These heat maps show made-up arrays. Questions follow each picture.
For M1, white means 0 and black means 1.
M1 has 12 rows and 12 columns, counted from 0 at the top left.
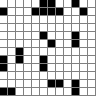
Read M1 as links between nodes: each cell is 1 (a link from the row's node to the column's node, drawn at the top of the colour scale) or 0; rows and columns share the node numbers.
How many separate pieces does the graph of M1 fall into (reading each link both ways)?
2
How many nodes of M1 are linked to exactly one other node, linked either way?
0
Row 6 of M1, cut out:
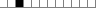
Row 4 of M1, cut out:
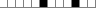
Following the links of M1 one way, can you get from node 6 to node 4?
no
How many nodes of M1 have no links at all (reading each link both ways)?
1
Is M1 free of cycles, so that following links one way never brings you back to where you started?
yes
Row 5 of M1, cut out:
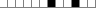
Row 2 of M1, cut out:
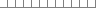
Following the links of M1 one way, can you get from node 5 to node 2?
yes
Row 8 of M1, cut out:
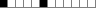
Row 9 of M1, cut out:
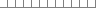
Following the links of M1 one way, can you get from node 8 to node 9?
yes
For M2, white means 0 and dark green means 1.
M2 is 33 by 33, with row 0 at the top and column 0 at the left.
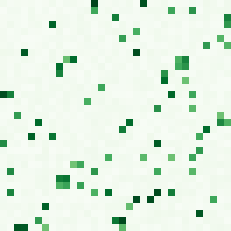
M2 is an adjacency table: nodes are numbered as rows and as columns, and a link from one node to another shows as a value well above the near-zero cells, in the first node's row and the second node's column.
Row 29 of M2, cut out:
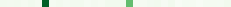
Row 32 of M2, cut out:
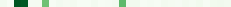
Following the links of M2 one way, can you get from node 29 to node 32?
yes
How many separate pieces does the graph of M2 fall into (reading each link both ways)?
4
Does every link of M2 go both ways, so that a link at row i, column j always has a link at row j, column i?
yes
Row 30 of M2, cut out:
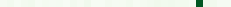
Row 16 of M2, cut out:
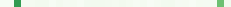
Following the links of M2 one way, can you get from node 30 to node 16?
yes
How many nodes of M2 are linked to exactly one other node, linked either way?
5
